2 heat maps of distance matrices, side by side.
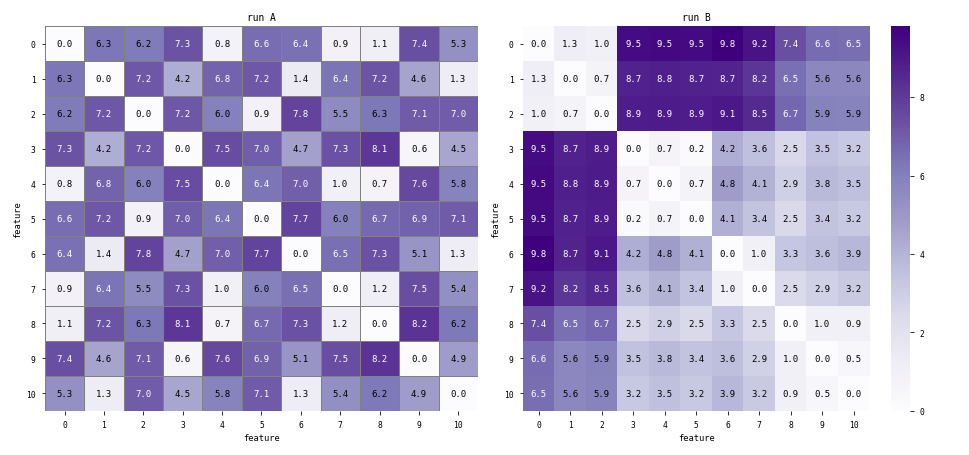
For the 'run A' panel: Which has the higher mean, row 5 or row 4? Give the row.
5
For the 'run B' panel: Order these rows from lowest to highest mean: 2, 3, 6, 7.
3, 7, 6, 2
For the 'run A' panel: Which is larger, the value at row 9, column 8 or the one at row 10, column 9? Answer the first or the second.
the first
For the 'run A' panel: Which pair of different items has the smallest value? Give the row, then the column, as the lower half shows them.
9, 3
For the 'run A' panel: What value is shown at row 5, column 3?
7.0
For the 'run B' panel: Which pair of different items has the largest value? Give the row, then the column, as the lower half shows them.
6, 0
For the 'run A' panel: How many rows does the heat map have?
11
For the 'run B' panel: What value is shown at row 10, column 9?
0.5
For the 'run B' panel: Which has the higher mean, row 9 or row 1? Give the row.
1
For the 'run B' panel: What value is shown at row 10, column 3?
3.2
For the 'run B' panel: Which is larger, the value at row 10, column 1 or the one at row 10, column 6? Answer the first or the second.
the first
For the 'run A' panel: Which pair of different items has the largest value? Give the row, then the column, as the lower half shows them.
9, 8
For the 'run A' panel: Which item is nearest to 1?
10
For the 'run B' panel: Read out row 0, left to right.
0.0 1.3 1.0 9.5 9.5 9.5 9.8 9.2 7.4 6.6 6.5
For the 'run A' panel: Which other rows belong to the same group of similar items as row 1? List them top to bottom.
6, 10
